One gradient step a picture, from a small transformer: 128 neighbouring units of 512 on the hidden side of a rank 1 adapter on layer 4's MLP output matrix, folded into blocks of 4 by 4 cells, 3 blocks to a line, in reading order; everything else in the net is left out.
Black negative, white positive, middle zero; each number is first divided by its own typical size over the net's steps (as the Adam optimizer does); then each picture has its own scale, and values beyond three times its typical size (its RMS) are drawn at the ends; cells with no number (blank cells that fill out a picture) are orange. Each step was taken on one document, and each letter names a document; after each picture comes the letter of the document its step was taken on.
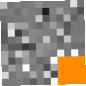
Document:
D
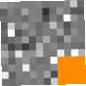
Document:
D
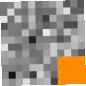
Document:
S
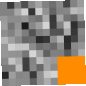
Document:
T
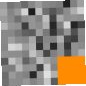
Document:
T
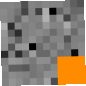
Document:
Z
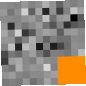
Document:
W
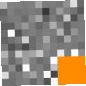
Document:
D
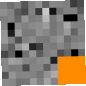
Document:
Z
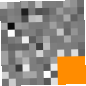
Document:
D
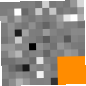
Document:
Z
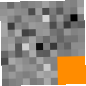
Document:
W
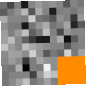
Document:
T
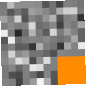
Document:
S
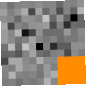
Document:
W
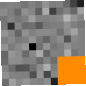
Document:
Z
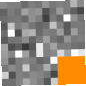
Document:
D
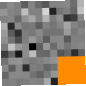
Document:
Z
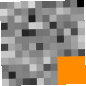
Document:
S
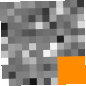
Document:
S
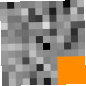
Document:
T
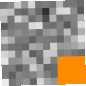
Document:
S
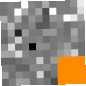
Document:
Z
